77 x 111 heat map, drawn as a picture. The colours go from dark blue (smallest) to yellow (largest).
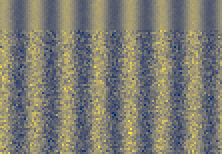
Upright stripes repeat 7 times across the table. A horizontal seam about 20% of the way down splits the table, and the top part is calmer. Overall the values sit about 50% of the way up the scale. There is no overall slope.
